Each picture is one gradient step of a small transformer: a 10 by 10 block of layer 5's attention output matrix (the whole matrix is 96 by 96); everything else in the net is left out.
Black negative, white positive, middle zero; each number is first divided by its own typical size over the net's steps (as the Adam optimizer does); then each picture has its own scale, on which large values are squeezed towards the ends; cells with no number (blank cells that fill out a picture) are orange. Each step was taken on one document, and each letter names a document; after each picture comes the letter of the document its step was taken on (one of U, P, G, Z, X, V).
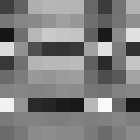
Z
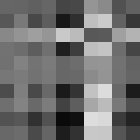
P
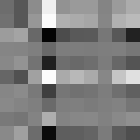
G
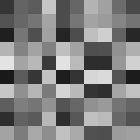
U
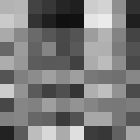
P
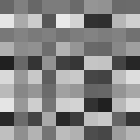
U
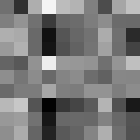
G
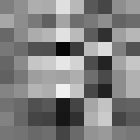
Z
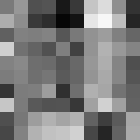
P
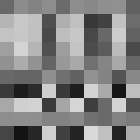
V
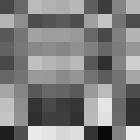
Z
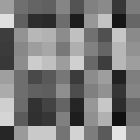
Z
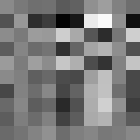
P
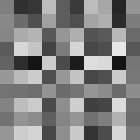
V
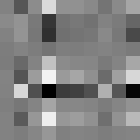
G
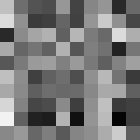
Z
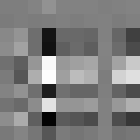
G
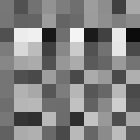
V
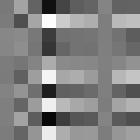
G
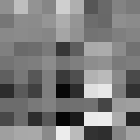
P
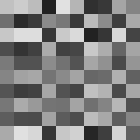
V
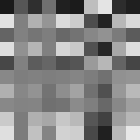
U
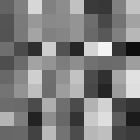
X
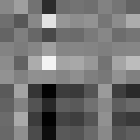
G
